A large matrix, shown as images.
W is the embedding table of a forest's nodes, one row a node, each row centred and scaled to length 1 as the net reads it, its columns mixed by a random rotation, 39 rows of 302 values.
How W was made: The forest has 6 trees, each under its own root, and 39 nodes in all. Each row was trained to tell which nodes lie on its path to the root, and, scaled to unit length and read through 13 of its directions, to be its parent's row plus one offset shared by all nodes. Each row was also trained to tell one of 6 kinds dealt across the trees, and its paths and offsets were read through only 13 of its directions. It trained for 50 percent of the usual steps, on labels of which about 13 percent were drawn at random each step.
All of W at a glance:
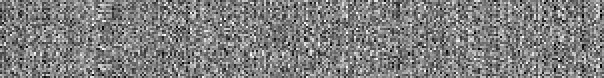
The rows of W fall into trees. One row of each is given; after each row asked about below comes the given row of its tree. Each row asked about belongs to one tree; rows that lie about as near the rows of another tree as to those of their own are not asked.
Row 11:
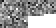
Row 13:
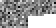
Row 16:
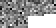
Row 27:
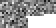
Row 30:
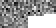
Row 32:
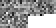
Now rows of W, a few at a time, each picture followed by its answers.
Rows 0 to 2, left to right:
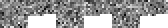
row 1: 30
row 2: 32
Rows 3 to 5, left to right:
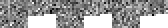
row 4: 16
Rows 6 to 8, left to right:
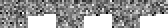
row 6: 27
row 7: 16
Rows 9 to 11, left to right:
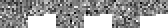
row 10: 30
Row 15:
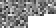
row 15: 16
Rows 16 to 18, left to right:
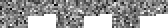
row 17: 11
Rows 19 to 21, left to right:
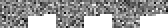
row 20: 16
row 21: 11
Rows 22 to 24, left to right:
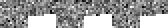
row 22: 11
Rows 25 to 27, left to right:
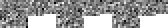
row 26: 27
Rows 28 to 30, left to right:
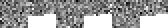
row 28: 30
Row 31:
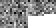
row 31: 27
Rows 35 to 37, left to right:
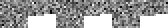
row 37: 13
